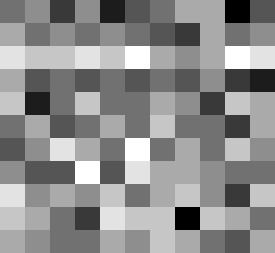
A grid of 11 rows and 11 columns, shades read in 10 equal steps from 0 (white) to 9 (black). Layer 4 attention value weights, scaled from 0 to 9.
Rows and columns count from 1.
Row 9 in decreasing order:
7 5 4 4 4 3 3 2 2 2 1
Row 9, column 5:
2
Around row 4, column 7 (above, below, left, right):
3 3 6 6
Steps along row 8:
up same down up down up same up up same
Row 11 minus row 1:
-2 0 -2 1 -5 -2 -3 0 2 -3 -3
